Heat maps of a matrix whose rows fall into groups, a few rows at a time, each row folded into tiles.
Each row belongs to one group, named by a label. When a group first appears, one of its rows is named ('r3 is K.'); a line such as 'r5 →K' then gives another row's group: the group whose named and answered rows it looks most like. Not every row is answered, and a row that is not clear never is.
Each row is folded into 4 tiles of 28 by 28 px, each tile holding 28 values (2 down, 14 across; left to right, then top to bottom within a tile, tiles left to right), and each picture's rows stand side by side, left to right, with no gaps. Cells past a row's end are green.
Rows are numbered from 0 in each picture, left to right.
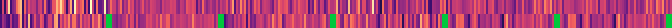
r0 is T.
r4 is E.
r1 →T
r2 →T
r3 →E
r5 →E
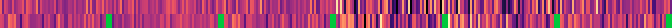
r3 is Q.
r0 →E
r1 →T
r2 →E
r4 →Q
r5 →E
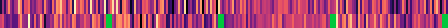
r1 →Q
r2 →T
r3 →Q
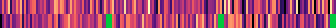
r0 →T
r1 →E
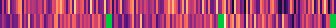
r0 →T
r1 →T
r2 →Q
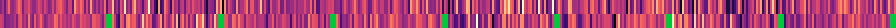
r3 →T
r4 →T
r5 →E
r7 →T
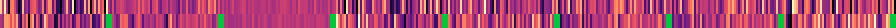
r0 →Q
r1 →E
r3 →Q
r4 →E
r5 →T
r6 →T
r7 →E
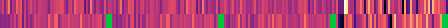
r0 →T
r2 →T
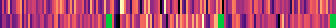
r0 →T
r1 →E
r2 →E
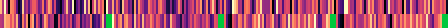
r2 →E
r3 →E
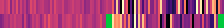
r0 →T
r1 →Q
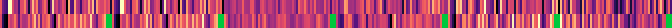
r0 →E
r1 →E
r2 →T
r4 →E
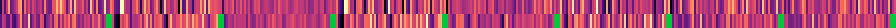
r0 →T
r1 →E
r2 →T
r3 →E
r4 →E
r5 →E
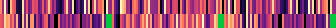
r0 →Q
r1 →E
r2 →Q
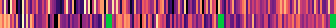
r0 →Q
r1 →Q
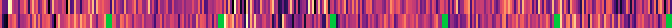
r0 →E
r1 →E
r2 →Q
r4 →T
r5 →Q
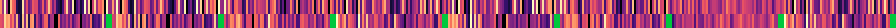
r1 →Q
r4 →Q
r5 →Q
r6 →T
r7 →Q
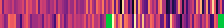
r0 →E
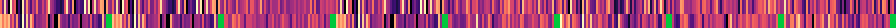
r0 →Q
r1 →Q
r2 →E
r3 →Q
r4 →T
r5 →Q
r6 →E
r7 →Q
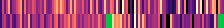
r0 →T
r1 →Q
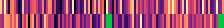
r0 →Q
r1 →T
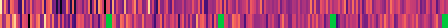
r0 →Q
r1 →E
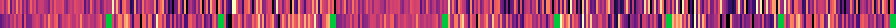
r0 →T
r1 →Q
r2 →E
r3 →T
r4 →Q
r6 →Q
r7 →Q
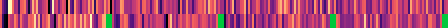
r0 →E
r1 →E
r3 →T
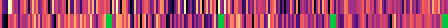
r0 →E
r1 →Q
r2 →Q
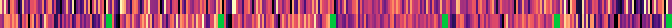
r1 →E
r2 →E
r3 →T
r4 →E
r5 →Q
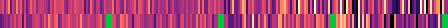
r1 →E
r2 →T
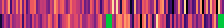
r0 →T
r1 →Q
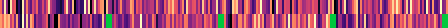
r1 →T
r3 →T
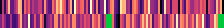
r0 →T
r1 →E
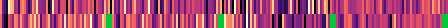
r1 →E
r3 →E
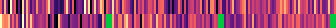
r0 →Q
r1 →Q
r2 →T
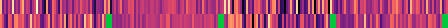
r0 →E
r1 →T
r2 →Q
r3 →T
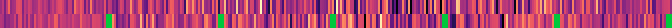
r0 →T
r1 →T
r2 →E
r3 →Q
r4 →E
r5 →E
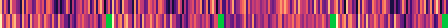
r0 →Q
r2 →T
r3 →Q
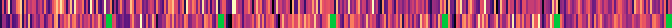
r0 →T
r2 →E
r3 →E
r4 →E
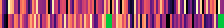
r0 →E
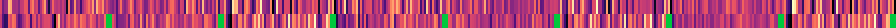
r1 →T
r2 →E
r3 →T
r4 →E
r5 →E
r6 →T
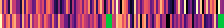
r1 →Q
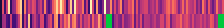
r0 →T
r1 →T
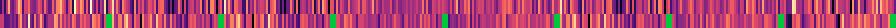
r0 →T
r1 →Q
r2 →Q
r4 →T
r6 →T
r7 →E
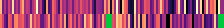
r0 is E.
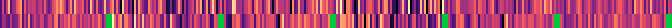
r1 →Q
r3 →Q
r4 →E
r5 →T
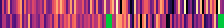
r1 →Q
